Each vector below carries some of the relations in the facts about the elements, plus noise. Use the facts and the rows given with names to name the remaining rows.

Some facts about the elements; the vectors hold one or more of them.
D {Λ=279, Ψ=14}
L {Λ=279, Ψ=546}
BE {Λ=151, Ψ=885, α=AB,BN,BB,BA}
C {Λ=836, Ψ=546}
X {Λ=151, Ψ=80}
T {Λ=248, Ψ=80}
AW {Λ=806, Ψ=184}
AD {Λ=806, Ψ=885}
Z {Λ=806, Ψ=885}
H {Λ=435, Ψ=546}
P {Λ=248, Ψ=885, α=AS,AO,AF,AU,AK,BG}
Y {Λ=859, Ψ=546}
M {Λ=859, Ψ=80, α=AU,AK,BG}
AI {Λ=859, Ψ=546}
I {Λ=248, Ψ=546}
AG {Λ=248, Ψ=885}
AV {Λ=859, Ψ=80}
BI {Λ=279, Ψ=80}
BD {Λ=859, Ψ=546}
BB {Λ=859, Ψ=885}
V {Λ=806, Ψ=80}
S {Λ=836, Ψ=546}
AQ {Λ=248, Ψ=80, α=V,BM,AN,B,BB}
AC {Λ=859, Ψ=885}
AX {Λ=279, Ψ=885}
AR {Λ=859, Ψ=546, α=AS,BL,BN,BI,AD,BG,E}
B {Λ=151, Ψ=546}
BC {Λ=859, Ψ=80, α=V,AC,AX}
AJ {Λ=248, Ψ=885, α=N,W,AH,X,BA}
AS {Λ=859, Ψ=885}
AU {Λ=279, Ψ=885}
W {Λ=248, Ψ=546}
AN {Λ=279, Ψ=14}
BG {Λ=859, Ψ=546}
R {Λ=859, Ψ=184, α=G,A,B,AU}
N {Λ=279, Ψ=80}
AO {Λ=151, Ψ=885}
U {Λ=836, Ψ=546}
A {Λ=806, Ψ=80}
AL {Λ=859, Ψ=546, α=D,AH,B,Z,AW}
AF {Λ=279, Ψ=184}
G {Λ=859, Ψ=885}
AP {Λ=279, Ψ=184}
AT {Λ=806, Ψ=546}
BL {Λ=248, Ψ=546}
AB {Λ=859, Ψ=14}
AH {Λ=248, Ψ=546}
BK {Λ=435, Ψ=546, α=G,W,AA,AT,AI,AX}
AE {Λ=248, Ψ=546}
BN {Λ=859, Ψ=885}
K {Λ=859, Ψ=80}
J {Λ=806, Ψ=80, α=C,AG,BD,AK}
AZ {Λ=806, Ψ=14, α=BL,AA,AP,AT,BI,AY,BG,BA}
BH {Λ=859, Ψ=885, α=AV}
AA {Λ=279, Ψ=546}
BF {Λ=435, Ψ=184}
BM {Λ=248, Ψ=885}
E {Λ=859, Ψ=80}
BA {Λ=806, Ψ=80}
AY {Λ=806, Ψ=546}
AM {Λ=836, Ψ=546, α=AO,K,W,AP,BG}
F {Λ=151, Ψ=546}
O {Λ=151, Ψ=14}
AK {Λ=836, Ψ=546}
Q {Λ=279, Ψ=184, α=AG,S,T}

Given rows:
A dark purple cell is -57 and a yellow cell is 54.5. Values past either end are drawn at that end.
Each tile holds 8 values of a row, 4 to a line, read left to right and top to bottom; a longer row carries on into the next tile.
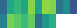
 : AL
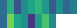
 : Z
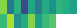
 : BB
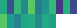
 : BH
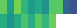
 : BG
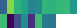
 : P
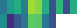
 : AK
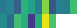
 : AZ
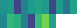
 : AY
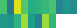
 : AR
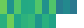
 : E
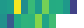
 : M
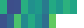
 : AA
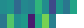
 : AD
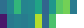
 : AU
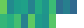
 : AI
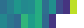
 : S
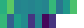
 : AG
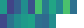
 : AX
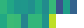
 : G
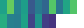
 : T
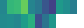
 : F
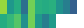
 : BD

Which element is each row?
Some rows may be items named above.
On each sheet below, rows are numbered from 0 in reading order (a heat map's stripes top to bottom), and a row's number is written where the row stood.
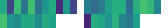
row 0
BH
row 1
D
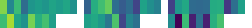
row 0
AB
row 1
X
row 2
BK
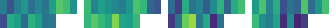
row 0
N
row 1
K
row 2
Q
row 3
T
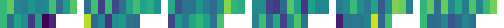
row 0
AG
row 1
W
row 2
AN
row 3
V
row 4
AU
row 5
BL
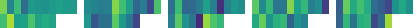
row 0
AB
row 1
C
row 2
A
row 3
AC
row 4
B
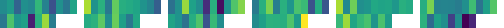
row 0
AD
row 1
BD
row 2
BE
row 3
R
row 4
BN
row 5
AG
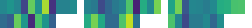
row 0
J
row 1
BA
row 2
BM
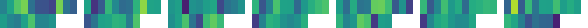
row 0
AO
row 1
AP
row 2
AT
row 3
BI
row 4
BC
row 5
BI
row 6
AH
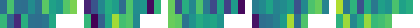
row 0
AQ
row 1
AM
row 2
AV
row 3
AU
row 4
BB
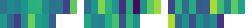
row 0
U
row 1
BE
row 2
AJ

